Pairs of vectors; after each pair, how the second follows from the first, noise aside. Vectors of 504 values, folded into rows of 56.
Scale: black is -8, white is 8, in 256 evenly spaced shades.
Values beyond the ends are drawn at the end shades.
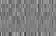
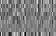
scaled up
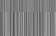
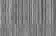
reversed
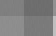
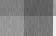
scaled up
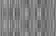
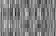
scaled up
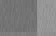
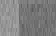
reversed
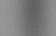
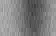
scaled up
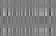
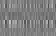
reversed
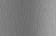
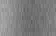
reversed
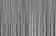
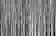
scaled up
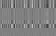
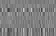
reversed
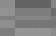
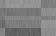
reversed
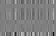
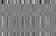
reversed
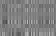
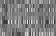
scaled up
